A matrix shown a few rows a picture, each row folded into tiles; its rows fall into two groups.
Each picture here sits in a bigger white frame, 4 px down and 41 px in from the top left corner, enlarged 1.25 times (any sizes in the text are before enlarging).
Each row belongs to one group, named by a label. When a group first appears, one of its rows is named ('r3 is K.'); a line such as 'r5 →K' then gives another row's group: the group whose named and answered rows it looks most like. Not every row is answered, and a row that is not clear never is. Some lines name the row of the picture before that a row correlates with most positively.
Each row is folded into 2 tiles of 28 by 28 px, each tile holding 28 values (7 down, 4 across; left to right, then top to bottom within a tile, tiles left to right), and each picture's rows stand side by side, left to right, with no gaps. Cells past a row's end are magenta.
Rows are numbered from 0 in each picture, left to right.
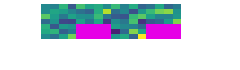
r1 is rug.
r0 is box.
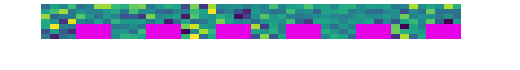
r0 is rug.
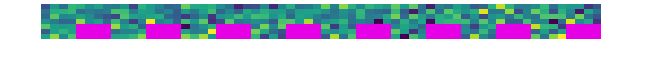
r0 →box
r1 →box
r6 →box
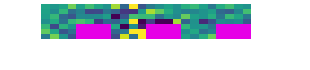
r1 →rug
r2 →box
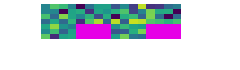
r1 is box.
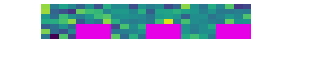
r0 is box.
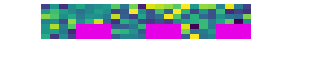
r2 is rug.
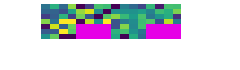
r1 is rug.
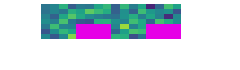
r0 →rug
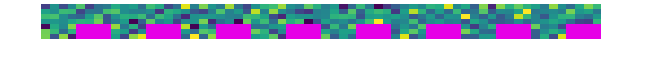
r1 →box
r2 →rug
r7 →rug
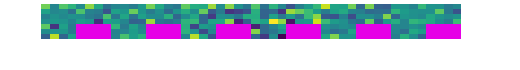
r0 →rug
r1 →box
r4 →rug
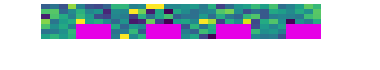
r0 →box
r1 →box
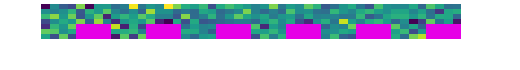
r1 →rug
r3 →rug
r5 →box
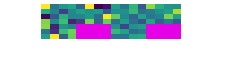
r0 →rug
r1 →box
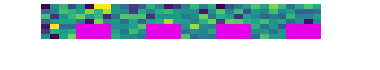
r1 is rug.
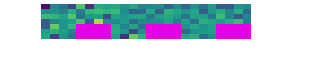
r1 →box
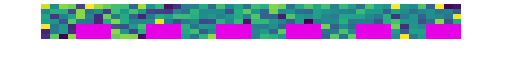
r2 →box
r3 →rug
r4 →rug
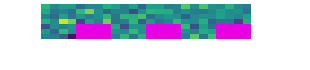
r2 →rug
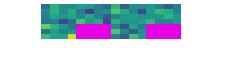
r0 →box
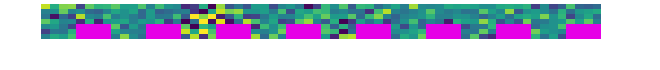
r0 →rug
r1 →rug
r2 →rug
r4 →box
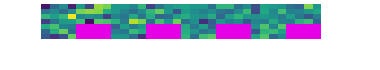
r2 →box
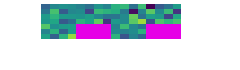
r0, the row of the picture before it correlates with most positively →2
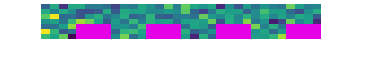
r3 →box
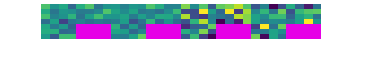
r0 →box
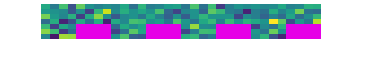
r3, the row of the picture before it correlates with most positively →2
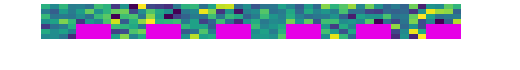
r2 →box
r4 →rug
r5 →rug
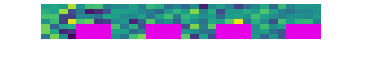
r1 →box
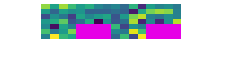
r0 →rug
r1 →rug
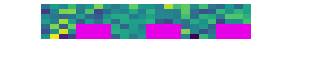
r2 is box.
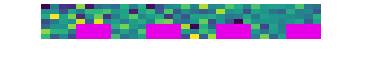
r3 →rug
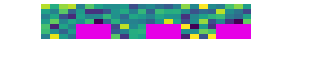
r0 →rug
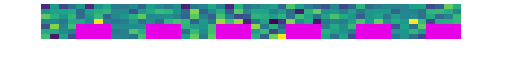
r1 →rug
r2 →box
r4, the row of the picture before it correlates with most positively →1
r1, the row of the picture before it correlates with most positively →1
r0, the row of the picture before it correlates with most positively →1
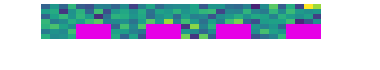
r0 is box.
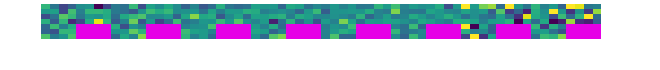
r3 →box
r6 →rug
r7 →box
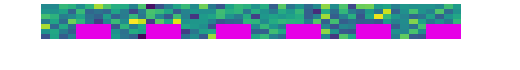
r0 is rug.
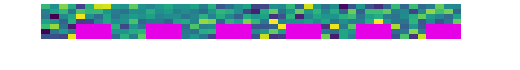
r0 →rug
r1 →rug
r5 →rug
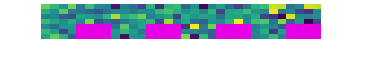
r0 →rug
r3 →rug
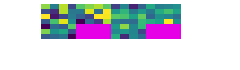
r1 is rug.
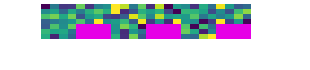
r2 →box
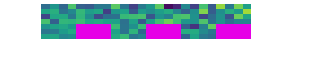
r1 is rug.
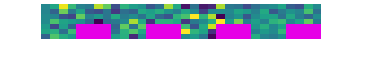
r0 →rug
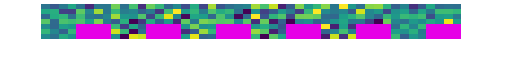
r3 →box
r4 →rug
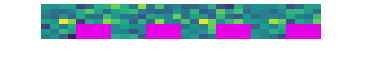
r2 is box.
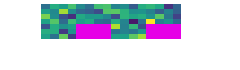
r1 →box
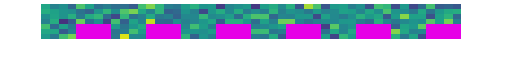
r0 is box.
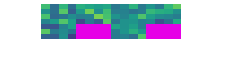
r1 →rug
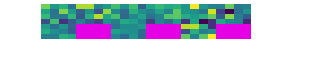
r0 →box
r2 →box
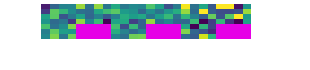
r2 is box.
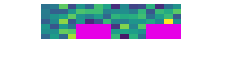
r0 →rug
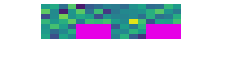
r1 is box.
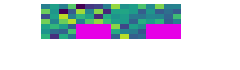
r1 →rug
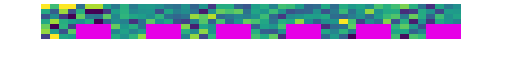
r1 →box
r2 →rug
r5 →box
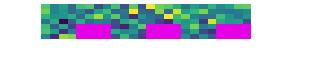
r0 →box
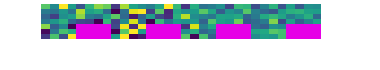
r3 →rug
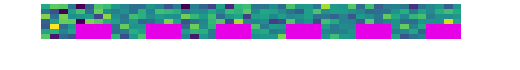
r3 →box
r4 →rug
